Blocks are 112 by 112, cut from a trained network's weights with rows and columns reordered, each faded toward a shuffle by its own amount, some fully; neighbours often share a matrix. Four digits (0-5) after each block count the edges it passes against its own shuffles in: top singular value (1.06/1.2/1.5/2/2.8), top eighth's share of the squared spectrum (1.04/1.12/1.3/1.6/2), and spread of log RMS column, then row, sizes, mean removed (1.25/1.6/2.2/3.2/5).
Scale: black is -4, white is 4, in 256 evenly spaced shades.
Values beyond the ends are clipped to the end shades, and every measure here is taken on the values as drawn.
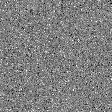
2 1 0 0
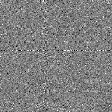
3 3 2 2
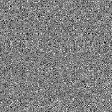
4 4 2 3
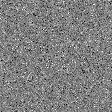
0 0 0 0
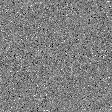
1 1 0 0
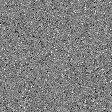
0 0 0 0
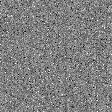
1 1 0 0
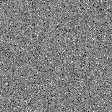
0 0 0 0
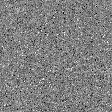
0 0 0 0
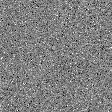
0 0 0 0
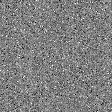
1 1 0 0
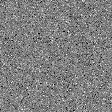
2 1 0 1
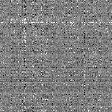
3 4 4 2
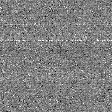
3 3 2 1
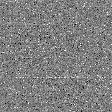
1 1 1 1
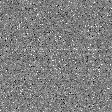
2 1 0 0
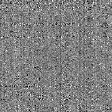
3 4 2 3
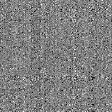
3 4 2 3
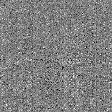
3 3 1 2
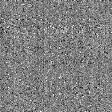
2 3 1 2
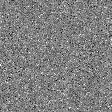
1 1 0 0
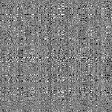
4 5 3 4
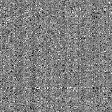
3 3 2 3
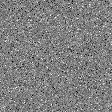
1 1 0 0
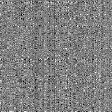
3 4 2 3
